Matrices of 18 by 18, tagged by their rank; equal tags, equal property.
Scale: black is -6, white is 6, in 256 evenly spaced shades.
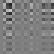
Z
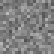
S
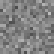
S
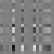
Z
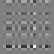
Z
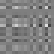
Z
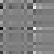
Z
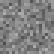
S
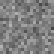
S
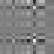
Z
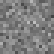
S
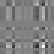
Z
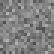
S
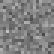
S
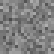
S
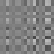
Z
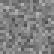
S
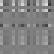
Z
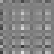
Z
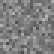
S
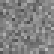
S
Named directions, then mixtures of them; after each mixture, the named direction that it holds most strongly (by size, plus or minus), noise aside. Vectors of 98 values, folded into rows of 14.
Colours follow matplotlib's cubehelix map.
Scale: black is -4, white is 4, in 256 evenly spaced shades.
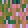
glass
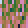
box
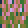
box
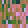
glass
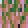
box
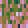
box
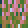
box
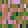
glass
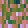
glass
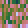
glass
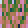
box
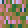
glass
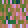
glass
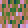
box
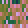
glass
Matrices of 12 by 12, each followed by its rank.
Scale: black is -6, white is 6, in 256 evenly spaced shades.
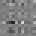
two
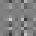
one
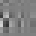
one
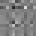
two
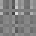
one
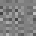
two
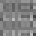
two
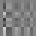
one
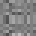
two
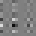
one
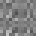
two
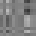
one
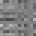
two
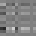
one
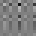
one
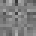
two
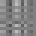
one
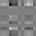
one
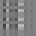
one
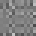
two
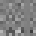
two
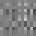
two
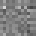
two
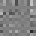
two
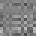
two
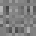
two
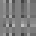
one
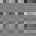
one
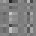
one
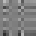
one
